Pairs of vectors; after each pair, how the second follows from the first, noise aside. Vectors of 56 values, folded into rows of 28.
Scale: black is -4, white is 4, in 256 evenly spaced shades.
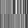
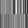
copied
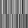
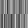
wrapped around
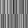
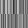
copied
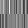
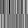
negated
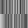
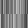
sign-scrambled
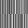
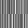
copied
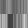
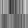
wrapped around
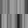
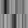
wrapped around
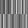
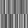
wrapped around
